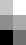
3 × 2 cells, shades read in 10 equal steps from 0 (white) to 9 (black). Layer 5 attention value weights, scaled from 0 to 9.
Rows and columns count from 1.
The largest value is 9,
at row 3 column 1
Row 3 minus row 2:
5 2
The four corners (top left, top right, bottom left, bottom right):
2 0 9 5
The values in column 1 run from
2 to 9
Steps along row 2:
down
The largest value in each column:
9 5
